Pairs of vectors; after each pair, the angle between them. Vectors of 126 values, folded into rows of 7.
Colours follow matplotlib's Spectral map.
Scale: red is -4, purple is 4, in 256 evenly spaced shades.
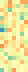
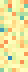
nearly parallel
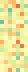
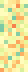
partly aligned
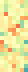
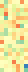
partly aligned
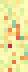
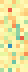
nearly opposite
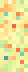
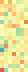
partly aligned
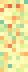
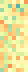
nearly opposite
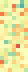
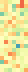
nearly opposite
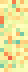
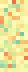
nearly parallel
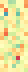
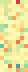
orthogonal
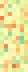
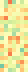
orthogonal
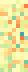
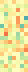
orthogonal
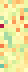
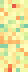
partly opposed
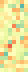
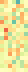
orthogonal
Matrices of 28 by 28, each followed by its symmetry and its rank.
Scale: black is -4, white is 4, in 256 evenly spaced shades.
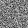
neither, full rank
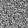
antisymmetric, full rank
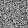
neither, full rank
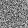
neither, full rank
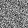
neither, full rank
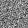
antisymmetric, full rank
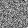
neither, full rank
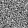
antisymmetric, full rank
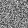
neither, full rank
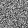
neither, full rank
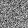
neither, full rank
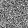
neither, full rank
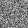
antisymmetric, full rank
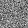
antisymmetric, full rank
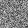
neither, full rank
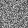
neither, full rank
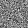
antisymmetric, full rank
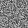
antisymmetric, full rank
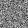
antisymmetric, full rank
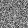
neither, full rank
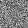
antisymmetric, full rank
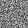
antisymmetric, full rank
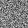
antisymmetric, full rank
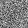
neither, full rank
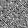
antisymmetric, full rank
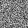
neither, full rank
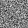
antisymmetric, full rank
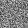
antisymmetric, full rank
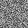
antisymmetric, full rank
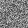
neither, full rank
